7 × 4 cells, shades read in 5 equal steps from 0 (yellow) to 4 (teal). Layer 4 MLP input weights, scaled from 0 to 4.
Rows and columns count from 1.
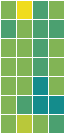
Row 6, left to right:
2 3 4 4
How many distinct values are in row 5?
2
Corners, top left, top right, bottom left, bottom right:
2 2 2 3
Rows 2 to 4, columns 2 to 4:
2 3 3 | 2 3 2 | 2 3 2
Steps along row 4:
same up down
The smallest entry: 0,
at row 1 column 2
